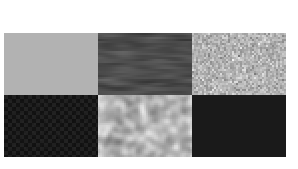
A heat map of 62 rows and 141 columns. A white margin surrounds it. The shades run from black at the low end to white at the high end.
It is made of 2 by 3 panels. Panel 1,1: high, flat. Panel 1,2: low, streaked across, faint in contrast. Panel 1,3: high, fine-grained. Panel 2,1: very low, checkered, faint in contrast. Panel 2,2: high, blotchy. Panel 2,3: very low, flat.
